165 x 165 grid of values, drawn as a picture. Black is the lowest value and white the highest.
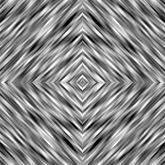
Seam: none. Mirror symmetry: left to right and top to bottom. Histogram: bell-shaped. Slope: none. Odd rows or columns: none.
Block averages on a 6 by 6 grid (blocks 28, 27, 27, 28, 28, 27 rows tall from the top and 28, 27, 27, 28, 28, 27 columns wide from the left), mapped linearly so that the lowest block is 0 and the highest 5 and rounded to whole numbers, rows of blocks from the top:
0 2 1 1 2 0 / 2 2 2 2 2 2 / 2 3 5 5 3 2 / 2 3 5 5 3 2 / 2 2 2 2 2 2 / 0 2 1 1 2 0
